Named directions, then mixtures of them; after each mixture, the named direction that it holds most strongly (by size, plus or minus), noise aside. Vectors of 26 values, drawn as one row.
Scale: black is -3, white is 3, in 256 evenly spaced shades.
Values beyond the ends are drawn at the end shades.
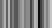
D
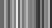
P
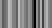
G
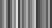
P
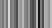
D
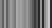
P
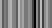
G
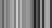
P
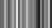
P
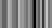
G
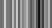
P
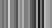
G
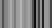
G
